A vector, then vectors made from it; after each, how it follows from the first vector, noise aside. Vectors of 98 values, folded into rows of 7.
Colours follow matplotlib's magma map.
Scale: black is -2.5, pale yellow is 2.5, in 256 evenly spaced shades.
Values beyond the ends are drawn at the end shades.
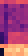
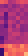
shrunk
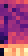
copied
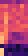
negated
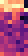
reversed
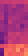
shrunk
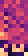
sign-scrambled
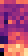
copied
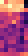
reversed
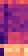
copied
